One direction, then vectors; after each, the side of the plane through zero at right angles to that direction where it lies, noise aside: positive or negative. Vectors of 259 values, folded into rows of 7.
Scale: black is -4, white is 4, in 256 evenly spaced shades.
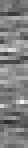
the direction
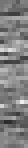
positive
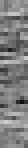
negative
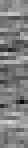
negative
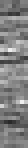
positive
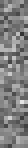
positive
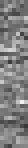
positive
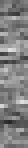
positive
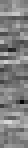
negative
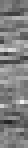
positive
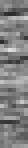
positive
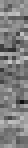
negative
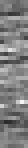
positive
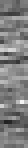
positive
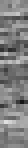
negative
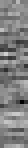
negative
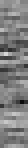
negative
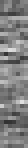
positive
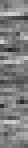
negative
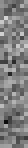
positive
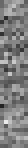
negative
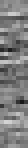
negative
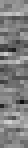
negative
